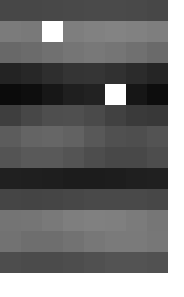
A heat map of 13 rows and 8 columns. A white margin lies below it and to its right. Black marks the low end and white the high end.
Roughest part: top left. Average level on the scale: 30%. Grain: streaks across. Lone odd cells: 2, each higher than its neighbours.
